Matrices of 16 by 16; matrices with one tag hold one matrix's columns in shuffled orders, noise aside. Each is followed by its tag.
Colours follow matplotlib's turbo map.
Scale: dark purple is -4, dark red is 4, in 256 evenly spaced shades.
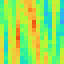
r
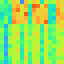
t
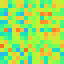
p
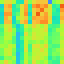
t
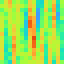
r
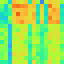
t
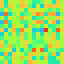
p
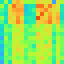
t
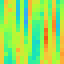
r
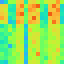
t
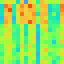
t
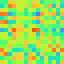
p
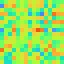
p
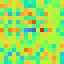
p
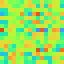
p
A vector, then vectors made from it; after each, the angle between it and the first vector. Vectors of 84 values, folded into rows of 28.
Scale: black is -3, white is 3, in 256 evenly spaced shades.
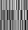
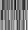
partly opposed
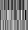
partly opposed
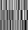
nearly parallel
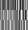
nearly opposite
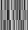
orthogonal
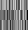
nearly parallel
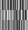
nearly opposite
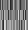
partly opposed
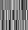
orthogonal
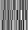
partly opposed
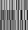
nearly parallel
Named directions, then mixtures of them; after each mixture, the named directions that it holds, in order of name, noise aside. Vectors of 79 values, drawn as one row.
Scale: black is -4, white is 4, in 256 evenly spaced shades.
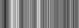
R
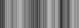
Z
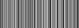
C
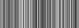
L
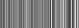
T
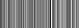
C, T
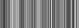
R, T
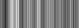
R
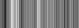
R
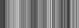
R, T, Z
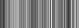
R, T, Z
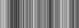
R, Z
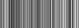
R, T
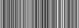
C, L, T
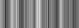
R, Z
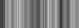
Z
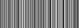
C, L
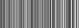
T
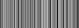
C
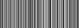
C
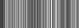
C, T, Z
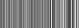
T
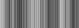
Z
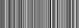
C, T
